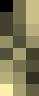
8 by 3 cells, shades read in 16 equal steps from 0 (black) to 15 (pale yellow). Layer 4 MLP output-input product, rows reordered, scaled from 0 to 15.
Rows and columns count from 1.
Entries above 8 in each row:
1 1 1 2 1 1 2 2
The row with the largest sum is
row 8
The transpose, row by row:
0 4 4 9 5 10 11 15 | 7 7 6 5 10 7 9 10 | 12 12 11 9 4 5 3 6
